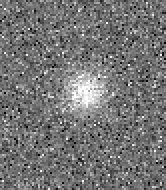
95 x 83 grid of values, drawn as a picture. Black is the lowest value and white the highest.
Bumps: one, in the centre. Slope: none. Mirror symmetry: none. Seam: none. Ninth with the highest average: centre.
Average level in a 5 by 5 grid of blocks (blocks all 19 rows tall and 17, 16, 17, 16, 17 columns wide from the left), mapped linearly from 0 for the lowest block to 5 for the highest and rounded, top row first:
00000
00100
01510
00000
00000
